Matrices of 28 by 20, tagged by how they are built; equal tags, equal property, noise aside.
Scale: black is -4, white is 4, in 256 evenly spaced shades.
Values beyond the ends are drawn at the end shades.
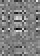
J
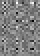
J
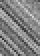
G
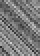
G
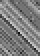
G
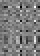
J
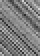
G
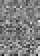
J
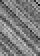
G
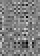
J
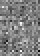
J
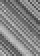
G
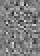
J
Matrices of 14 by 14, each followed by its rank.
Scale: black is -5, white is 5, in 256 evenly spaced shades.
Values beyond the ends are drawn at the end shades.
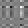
one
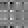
one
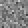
full rank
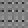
one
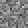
full rank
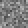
full rank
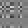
one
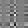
one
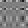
one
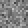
full rank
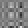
one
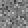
full rank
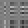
one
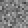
full rank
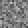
full rank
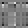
one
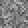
full rank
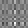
one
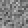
full rank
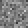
full rank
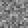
full rank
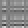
one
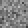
full rank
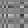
one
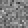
full rank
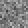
full rank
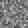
full rank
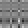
one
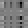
one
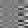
one
